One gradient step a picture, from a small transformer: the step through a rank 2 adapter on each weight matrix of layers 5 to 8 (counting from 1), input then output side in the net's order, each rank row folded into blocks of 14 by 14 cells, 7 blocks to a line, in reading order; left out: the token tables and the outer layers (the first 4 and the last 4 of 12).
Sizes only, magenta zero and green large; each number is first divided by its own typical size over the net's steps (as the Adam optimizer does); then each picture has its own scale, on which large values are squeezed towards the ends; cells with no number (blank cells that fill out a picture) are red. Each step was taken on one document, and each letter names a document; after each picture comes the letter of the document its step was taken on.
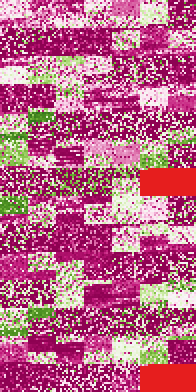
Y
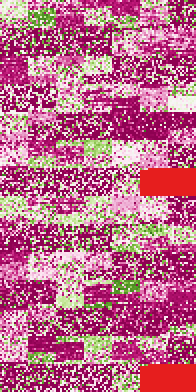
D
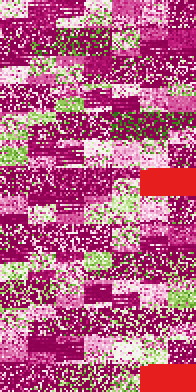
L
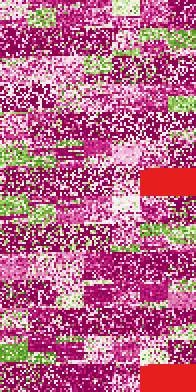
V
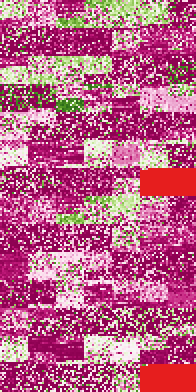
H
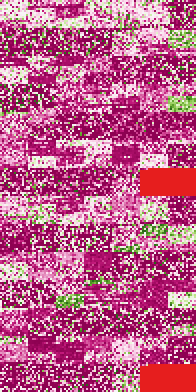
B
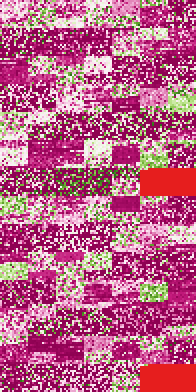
H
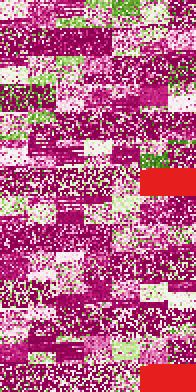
H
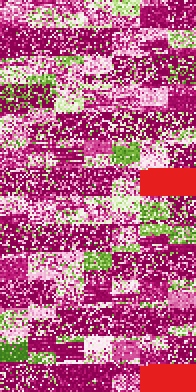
V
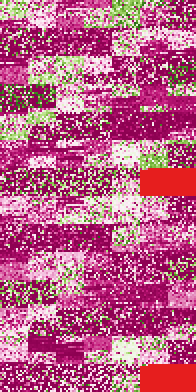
H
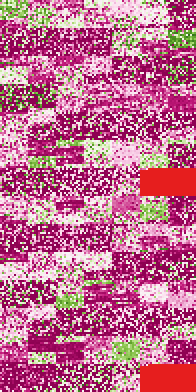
B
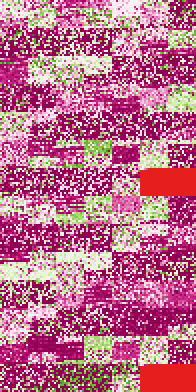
D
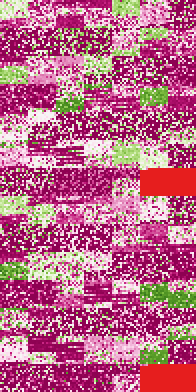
Y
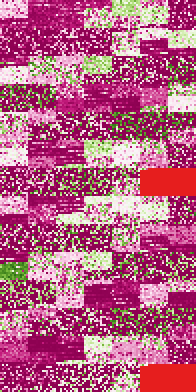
L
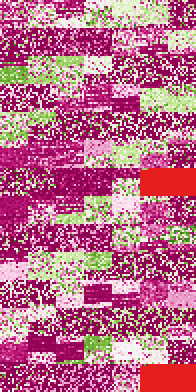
L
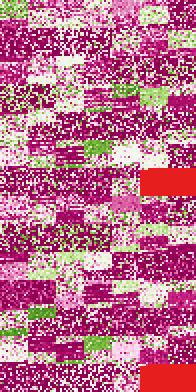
Y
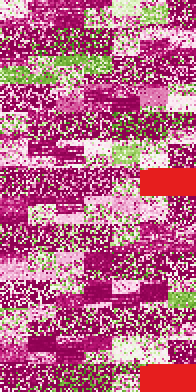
L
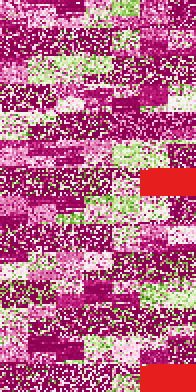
L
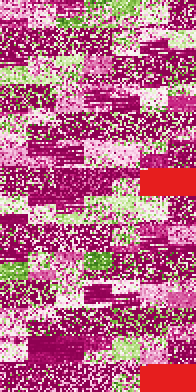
L
